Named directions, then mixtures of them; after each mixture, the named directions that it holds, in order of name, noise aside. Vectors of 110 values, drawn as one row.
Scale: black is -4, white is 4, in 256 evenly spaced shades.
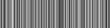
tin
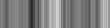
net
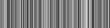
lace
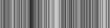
net, tin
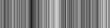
net, tin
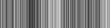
net, tin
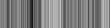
lace, net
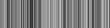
lace, net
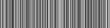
tin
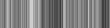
lace, net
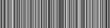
tin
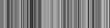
lace, net
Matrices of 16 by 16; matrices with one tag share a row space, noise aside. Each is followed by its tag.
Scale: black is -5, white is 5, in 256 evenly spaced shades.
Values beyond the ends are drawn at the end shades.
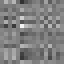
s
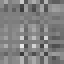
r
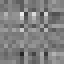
r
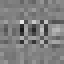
r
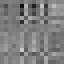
r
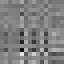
r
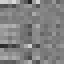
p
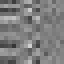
p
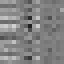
p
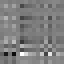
s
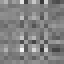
r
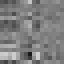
p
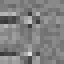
p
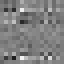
s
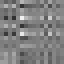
s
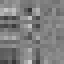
p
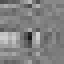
p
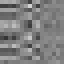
p
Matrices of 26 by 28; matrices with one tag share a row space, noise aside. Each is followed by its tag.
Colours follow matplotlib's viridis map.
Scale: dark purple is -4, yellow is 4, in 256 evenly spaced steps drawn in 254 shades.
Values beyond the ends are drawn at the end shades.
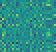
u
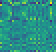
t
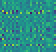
u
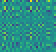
u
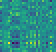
t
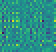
u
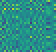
u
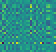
u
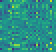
t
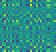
u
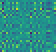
u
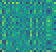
u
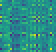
t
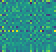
u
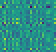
u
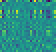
u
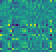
t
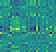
t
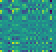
t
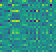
t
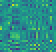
t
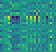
t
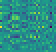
t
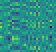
t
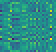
t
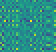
u
